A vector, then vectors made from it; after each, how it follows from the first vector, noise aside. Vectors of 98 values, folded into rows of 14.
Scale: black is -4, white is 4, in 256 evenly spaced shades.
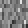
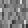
copied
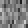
sign-scrambled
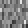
copied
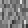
copied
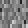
negated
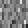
copied
